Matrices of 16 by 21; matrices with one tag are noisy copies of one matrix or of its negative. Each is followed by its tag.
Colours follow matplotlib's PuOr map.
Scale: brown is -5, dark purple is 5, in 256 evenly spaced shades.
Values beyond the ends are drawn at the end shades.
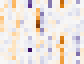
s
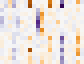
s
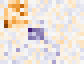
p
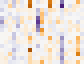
s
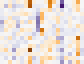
s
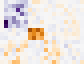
p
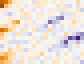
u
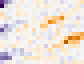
u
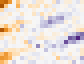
u
